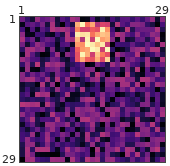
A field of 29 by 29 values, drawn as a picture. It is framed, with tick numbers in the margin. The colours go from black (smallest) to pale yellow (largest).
Values change most from cell to cell in the top middle. No regular stripes run through it. An odd patch, higher than its surroundings, sits in the top middle. The ninth with the highest average is the top middle. Overall the values sit about 30% of the way up the scale. The values are skewed, with a long tail toward high values.
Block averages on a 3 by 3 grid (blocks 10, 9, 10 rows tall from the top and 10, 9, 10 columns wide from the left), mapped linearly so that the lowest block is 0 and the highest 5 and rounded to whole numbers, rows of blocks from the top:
050 | 000 | 000
